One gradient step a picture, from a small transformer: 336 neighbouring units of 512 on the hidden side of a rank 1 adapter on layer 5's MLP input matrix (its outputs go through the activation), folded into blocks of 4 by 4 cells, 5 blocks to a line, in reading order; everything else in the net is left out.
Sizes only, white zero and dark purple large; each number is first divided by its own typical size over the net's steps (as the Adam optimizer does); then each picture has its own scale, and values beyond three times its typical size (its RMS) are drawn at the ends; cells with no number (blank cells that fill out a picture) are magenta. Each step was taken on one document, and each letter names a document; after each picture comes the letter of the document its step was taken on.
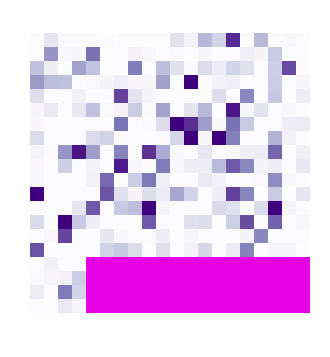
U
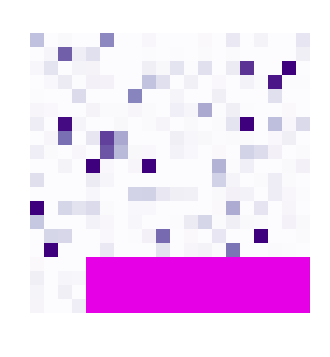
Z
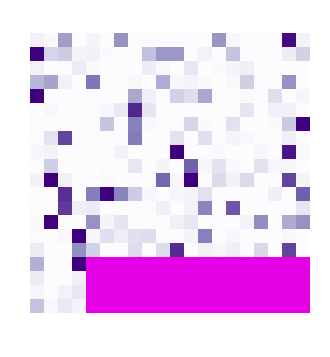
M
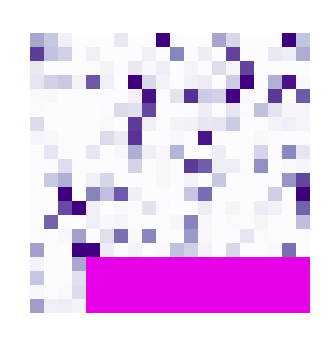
M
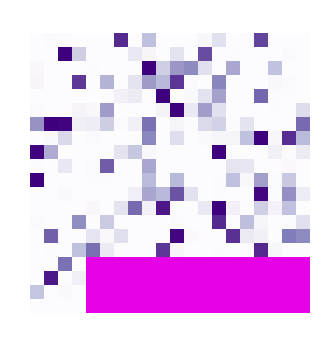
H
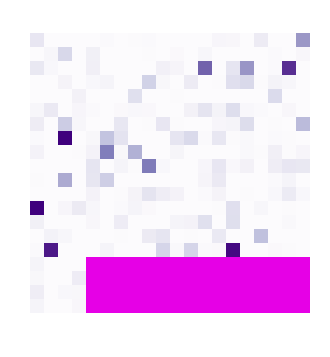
Z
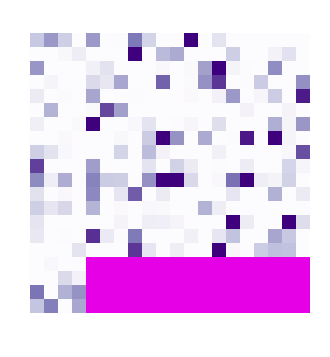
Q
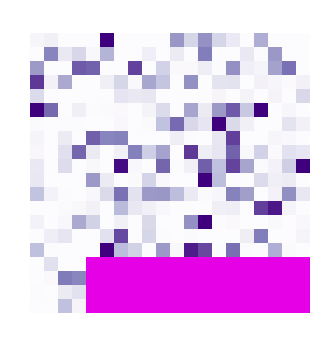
U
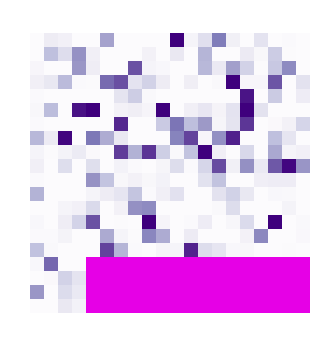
U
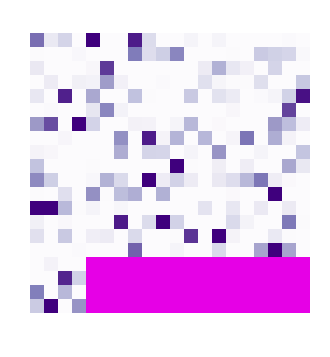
Q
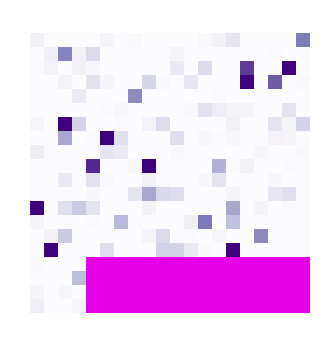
Z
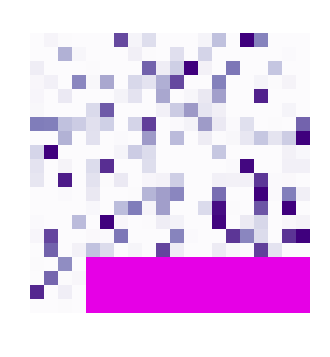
H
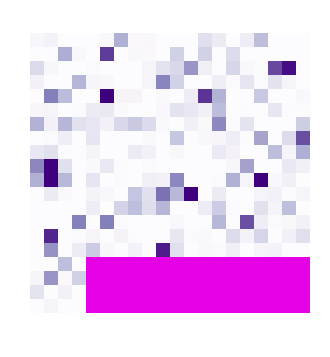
H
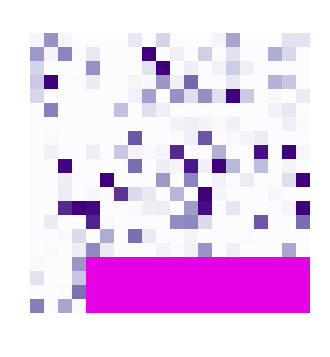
M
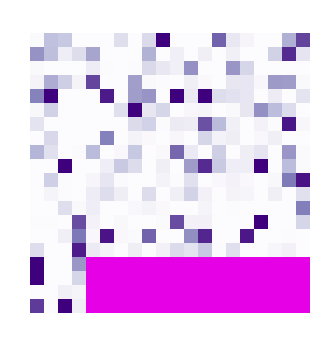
M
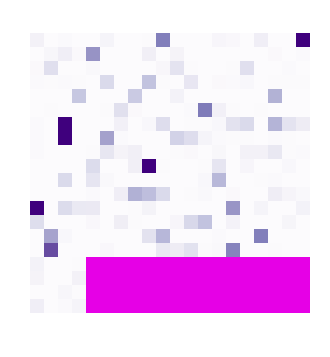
Z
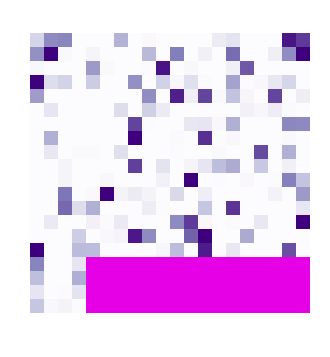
M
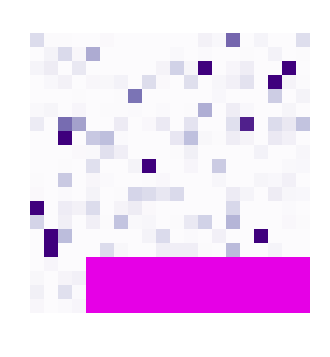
Z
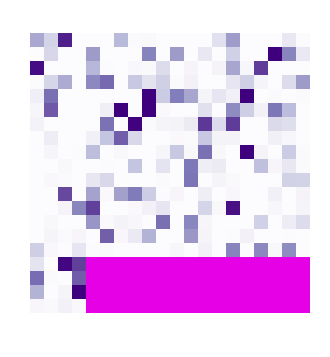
M
